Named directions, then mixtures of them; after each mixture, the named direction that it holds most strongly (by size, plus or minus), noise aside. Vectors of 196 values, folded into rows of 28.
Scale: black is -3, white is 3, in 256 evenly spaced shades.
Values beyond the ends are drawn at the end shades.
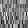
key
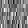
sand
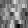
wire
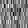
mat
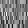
key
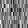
mat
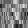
wire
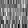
sand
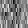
sand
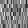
mat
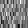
key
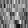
wire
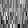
key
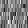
sand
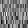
key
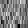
key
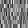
mat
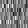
mat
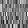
key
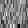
key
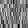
key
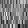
key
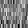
sand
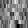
wire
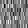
mat
